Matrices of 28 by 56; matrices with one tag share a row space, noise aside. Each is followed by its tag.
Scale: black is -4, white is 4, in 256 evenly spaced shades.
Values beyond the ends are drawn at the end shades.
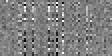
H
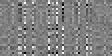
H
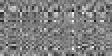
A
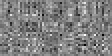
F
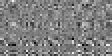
A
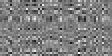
F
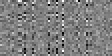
H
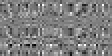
F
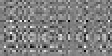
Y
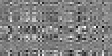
F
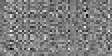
Y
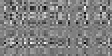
Y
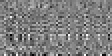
Y
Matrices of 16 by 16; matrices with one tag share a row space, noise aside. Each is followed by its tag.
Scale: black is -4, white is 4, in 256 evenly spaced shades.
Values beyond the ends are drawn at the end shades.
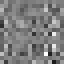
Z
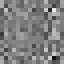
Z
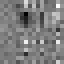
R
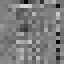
R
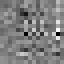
R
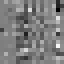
R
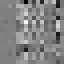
R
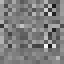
Z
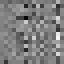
R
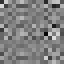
Z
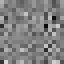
Z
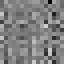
Z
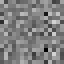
Z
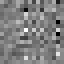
R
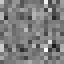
Z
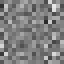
Z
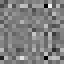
Z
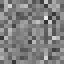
Z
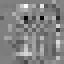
R
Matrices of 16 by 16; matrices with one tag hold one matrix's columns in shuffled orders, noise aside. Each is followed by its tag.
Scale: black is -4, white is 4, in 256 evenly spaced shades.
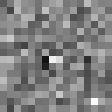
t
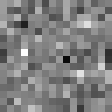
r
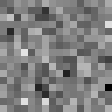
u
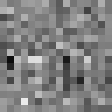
t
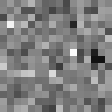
r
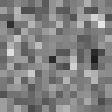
r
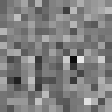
t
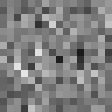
r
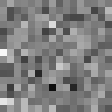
u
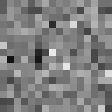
r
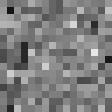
r
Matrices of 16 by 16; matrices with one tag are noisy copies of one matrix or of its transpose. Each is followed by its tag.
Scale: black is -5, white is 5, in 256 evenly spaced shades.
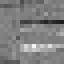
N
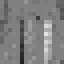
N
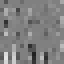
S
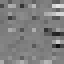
S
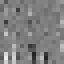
S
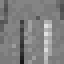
N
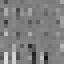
S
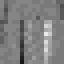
N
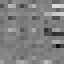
S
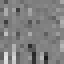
S
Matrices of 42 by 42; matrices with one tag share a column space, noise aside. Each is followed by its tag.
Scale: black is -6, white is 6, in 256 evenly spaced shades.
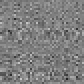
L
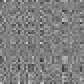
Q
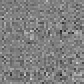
L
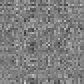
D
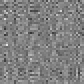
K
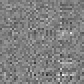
L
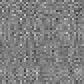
K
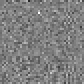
Q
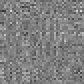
K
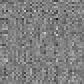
K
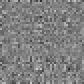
Q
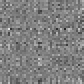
D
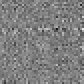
D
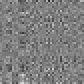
Q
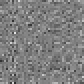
Q
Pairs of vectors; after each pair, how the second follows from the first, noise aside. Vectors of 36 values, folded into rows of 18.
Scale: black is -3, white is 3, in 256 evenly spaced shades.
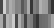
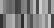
reversed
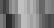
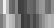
negated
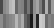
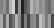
reversed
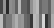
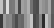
negated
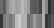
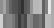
negated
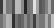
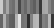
reversed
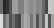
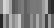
negated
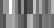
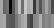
negated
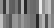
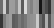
negated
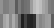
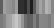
reversed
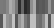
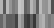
reversed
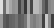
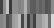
reversed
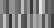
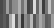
reversed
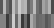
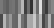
reversed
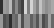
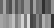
reversed
